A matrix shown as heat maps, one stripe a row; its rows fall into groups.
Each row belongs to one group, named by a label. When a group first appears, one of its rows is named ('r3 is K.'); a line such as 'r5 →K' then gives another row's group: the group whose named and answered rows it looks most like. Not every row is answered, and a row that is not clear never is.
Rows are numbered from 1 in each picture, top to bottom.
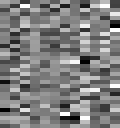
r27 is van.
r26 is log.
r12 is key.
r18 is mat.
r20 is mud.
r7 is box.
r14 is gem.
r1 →gem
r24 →box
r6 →box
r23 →mud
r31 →log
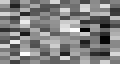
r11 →mat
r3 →box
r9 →van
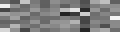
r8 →gem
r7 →mat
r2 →gem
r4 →log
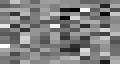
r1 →mat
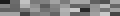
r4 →gem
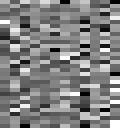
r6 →gem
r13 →key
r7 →van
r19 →box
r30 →mud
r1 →box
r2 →van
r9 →key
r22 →mud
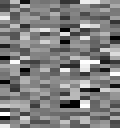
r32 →gem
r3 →key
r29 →gem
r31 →box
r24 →van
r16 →mud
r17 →log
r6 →box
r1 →mud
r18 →van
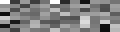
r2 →van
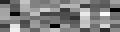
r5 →log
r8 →mat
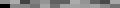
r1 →van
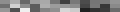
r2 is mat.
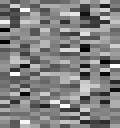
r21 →box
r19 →mat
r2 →mat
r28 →log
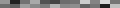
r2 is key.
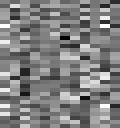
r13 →mud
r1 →box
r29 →gem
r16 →van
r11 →gem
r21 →mud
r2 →mat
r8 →van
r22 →mud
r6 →mat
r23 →gem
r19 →gem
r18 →van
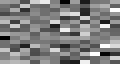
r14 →mud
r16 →log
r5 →log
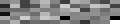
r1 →van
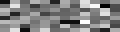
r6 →log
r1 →key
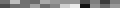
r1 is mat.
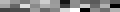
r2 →box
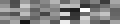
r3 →log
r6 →van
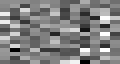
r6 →gem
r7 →mat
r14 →log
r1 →log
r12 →mat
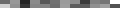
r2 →gem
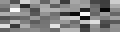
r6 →mud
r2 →van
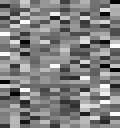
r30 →mud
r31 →van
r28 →log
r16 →log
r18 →box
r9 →gem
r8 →box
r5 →key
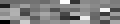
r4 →van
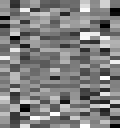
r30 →box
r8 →mat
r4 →box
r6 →van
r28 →van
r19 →mat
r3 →box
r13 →mat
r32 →box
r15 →gem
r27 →gem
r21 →mat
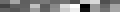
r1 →mud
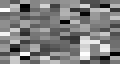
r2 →van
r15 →van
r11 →mud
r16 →mat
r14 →box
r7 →box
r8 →van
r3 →gem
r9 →gem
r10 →log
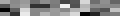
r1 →log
